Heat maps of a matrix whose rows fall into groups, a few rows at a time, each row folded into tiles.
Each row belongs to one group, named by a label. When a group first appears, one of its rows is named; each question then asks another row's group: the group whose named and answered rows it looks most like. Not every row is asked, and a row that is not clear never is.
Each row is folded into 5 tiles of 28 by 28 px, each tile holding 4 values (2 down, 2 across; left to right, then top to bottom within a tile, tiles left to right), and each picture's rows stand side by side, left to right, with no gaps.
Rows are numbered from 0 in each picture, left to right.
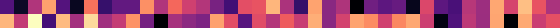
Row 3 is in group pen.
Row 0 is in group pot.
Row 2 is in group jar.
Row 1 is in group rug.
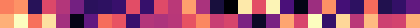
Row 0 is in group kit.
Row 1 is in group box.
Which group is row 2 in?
pot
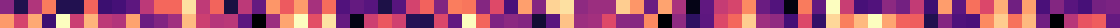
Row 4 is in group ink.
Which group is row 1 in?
box
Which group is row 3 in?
box
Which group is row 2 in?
kit
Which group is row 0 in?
pot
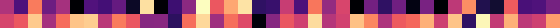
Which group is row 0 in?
jar
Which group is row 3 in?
pot
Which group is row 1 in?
ink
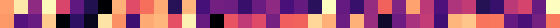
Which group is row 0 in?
kit
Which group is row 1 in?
kit
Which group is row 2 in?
box
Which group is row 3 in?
box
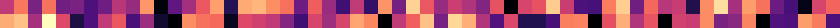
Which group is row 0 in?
kit
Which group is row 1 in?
pen
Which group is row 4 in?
ink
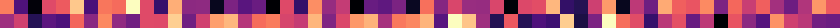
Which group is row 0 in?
pen
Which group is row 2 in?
jar
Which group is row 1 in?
jar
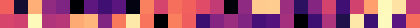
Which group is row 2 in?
pen
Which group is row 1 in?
rug
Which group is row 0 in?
jar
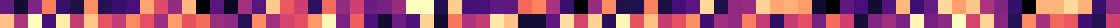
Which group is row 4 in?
pot
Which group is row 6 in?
pen
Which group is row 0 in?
pot
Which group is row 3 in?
rug
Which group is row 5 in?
ink
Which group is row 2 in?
box
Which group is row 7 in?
ink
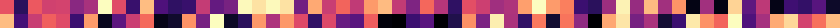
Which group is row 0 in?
ink
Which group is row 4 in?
ink
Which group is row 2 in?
ink
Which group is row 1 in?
pen
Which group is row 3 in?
pen
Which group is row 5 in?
jar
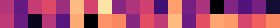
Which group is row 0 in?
pen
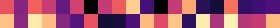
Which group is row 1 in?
pot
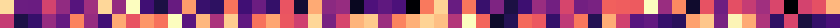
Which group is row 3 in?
kit
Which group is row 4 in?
ink
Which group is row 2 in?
jar
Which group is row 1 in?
pot
